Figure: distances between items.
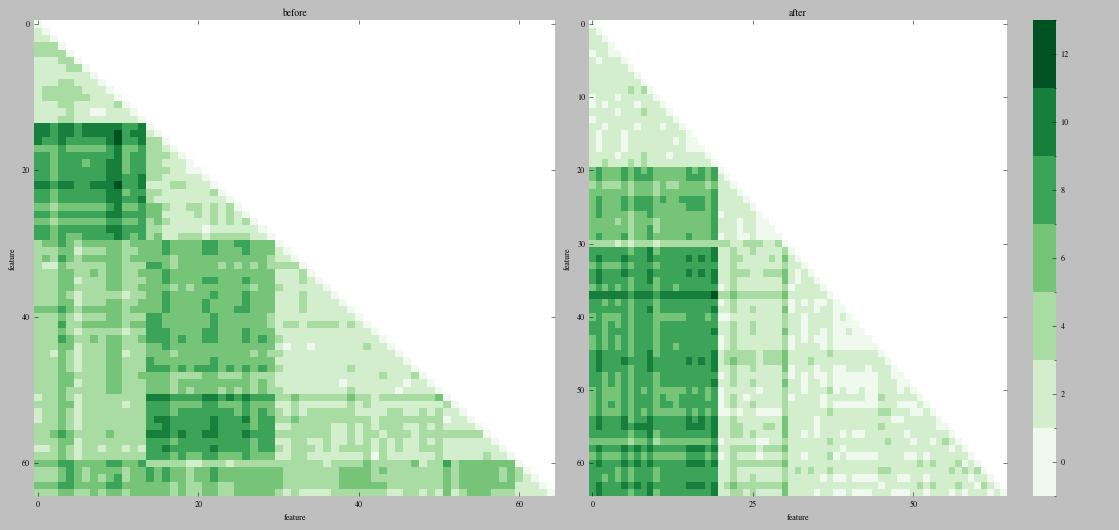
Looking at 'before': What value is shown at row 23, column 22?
4
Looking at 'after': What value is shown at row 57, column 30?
4
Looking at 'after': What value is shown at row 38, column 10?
6
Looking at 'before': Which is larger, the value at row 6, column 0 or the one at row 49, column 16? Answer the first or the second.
the second
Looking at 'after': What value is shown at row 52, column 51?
2
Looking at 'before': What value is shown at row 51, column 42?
2
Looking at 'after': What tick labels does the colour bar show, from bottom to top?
0, 2, 4, 6, 8, 10, 12
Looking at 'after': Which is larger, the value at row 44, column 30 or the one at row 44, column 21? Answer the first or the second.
the first
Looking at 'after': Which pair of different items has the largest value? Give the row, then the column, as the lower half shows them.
37, 19
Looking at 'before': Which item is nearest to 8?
12
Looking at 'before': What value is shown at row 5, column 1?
2
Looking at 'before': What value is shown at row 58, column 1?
2
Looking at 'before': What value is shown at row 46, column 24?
6
